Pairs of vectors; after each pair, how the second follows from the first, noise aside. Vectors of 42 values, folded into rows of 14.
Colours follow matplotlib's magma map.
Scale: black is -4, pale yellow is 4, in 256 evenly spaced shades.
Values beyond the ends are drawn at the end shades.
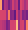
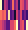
scaled up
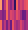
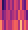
shuffled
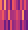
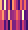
scaled up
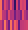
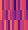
copied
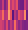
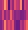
wrapped around
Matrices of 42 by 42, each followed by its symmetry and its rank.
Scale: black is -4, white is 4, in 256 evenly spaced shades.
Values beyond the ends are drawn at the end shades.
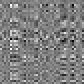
neither, rank three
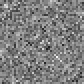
symmetric, full rank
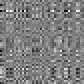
neither, rank three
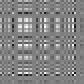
symmetric, rank one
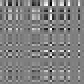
neither, rank one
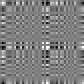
symmetric, rank one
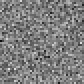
neither, full rank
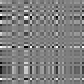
neither, rank one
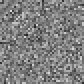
symmetric, full rank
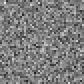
neither, full rank
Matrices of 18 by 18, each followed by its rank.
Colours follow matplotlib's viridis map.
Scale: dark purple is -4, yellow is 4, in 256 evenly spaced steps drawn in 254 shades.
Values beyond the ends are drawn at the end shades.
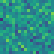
full rank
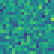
full rank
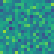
full rank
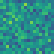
full rank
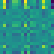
two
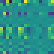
two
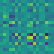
two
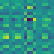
two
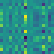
two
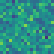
full rank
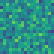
full rank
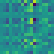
two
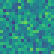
full rank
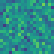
full rank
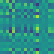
two
